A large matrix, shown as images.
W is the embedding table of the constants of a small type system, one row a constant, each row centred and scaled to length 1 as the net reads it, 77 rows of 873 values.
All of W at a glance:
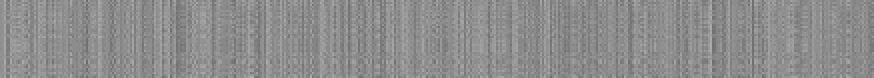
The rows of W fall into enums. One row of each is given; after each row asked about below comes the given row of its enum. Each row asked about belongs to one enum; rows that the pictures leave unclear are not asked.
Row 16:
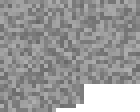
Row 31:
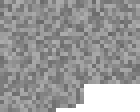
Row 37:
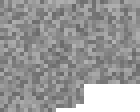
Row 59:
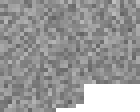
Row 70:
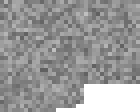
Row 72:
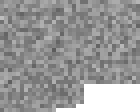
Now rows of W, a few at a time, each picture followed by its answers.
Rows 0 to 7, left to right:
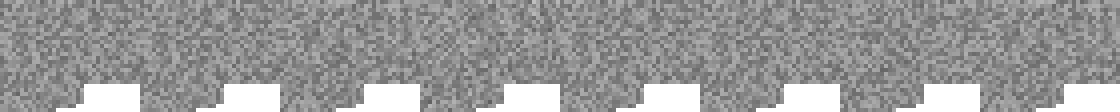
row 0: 31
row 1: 31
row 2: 37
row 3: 59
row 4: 31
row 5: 31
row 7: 37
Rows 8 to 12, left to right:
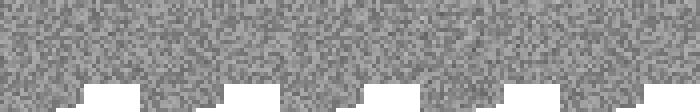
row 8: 31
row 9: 16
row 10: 31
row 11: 72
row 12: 16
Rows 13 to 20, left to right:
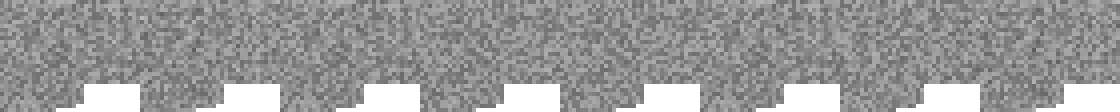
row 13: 37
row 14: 72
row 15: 37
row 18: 37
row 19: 31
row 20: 72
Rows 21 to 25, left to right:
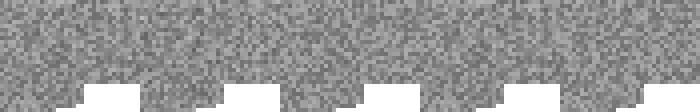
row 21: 37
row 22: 72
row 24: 37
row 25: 31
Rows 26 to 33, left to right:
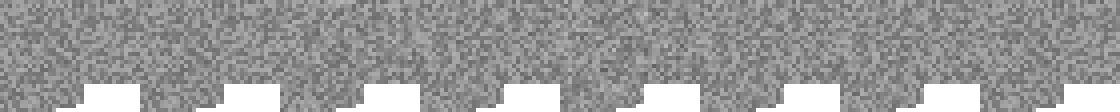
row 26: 16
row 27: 16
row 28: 37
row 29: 31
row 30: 70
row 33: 16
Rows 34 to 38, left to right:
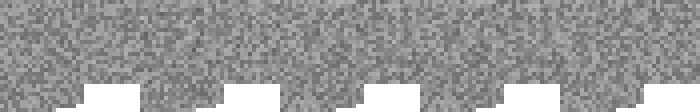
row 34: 16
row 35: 72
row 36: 37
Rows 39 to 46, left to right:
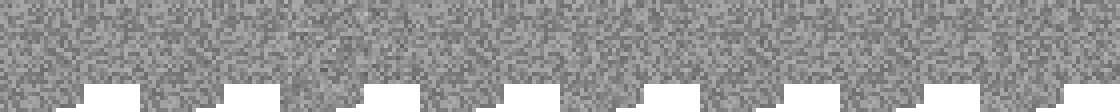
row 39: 16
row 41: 70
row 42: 16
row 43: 31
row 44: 16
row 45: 16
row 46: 31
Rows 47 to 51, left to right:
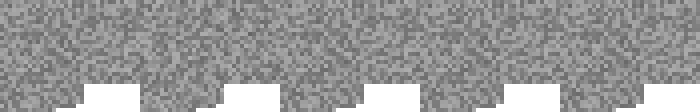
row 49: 16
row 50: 16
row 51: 16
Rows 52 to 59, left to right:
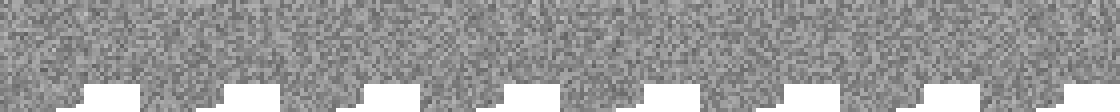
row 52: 70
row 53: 37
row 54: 31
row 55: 59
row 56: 72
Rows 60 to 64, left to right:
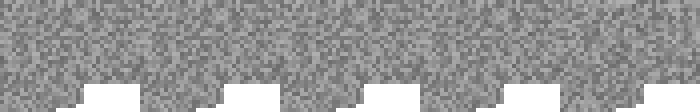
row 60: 31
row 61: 31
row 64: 37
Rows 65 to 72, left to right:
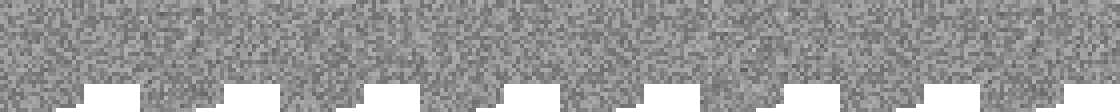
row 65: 16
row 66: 72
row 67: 37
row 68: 31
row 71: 16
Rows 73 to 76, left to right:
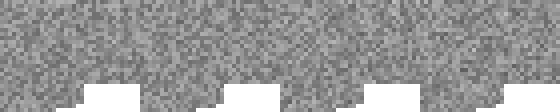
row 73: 37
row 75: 59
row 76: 70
